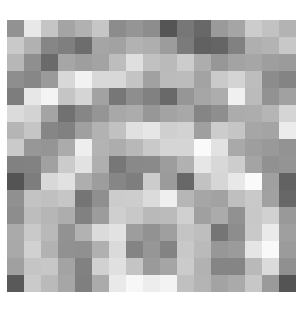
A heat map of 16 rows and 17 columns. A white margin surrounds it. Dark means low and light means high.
Rings: centred on the bottom middle. Average level on the scale: 70%. Slope: none. Histogram: bell-shaped.
